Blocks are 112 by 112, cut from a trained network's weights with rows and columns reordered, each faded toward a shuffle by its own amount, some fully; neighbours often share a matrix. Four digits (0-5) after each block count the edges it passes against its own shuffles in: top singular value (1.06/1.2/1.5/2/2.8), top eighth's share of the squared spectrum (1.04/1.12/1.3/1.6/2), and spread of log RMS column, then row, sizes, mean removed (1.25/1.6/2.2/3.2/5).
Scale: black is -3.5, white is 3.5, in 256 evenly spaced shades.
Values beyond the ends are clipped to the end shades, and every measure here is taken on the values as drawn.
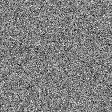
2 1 0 0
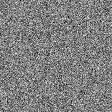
1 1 0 0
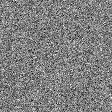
0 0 0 0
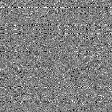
4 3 0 3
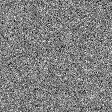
0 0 0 0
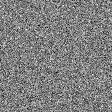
0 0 0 0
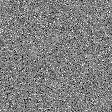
1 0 0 0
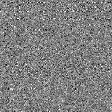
3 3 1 3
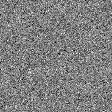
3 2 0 1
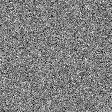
0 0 0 0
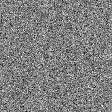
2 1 0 0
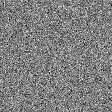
0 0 0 0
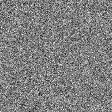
1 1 0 1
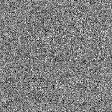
2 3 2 2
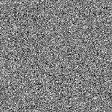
2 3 1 2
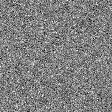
1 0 0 0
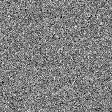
2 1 0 0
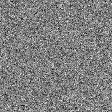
3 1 0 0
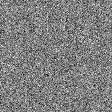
1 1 0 0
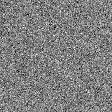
1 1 0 1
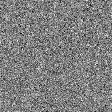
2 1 0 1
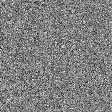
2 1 0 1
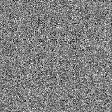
3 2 1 2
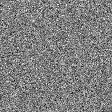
2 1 0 0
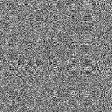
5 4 2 3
